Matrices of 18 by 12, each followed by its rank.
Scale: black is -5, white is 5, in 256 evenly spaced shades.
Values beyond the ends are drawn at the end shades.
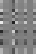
one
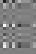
one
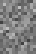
full rank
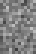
full rank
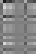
one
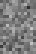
full rank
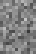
full rank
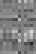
two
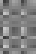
one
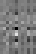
two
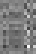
two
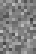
full rank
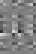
two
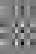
one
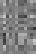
two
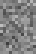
full rank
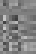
two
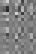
two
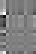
one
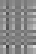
one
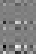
one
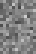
full rank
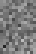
full rank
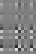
one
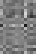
two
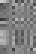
two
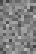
full rank
